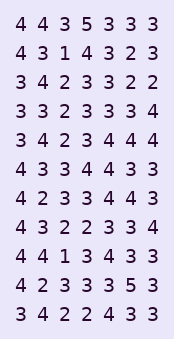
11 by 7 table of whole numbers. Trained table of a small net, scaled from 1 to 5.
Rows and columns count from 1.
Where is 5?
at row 1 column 4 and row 10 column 6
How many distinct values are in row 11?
3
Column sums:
40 36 24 35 38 35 35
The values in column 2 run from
2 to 4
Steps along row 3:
up down up same down same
